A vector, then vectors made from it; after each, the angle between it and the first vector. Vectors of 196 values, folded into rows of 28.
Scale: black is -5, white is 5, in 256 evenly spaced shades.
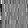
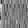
nearly opposite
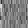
nearly opposite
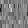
partly aligned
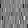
orthogonal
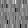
orthogonal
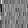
nearly parallel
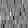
orthogonal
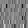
orthogonal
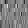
partly aligned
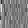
nearly opposite
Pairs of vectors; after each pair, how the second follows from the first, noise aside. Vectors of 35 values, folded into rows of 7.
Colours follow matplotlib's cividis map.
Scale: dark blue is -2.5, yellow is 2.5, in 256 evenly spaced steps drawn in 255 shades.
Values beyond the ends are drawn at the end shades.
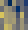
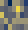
sign-scrambled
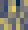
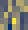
reversed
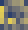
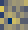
sign-scrambled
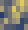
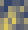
reversed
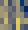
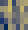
reversed
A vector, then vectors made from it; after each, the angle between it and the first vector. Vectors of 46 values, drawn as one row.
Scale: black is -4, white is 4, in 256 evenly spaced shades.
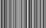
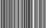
partly aligned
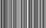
nearly parallel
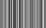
orthogonal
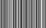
partly aligned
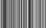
partly aligned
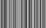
nearly parallel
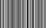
nearly opposite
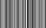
partly opposed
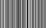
nearly opposite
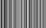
nearly parallel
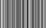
nearly opposite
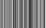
partly aligned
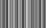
orthogonal
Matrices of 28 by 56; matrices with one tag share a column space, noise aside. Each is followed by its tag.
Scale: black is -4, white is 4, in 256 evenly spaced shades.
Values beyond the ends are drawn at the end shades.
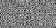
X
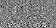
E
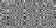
X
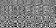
E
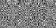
X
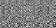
E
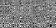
E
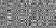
X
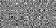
X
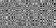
X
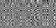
X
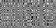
X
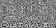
E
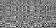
E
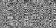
X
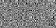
X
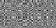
X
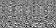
E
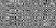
X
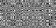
X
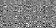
E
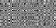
X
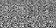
E
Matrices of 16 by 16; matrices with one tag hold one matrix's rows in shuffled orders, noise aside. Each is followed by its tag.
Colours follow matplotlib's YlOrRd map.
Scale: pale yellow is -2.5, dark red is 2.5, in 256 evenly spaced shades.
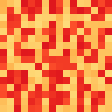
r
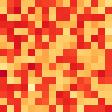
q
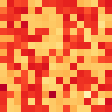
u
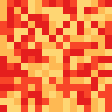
u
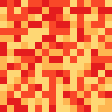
r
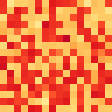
r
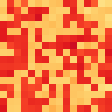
u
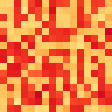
r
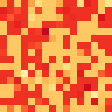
u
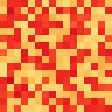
q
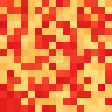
q
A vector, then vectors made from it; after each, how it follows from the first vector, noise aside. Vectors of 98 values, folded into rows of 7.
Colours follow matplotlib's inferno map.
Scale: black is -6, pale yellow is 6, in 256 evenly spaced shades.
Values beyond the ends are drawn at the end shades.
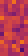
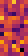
scaled up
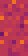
partly zeroed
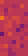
partly zeroed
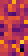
scaled up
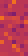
partly zeroed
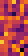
scaled up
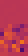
partly zeroed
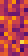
scaled up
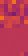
partly zeroed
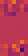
partly zeroed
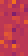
partly zeroed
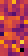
scaled up
